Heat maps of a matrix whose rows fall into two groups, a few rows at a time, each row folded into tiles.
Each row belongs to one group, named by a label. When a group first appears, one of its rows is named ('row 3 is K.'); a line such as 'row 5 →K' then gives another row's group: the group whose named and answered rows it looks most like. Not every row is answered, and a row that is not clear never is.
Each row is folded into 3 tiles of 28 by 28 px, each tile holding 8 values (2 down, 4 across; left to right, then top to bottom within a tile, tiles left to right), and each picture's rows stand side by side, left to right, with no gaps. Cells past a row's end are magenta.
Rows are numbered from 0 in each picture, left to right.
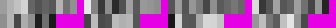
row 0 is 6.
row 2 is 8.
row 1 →8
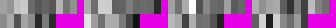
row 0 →6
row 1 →6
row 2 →6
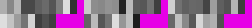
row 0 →6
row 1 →8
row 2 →8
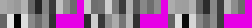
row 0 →6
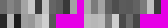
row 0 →8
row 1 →6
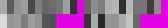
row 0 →6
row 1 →8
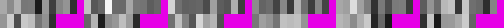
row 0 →6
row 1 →8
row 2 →8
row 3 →8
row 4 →6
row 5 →8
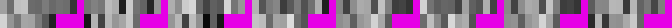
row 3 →6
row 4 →8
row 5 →8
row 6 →8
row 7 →8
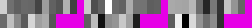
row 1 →8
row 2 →6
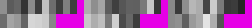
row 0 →8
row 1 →6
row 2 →8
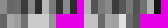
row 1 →6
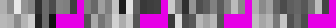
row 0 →6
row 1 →8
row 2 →8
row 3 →6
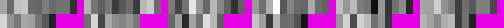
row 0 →6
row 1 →6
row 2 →8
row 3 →6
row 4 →6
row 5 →6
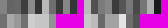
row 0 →8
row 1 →6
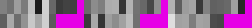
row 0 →8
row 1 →8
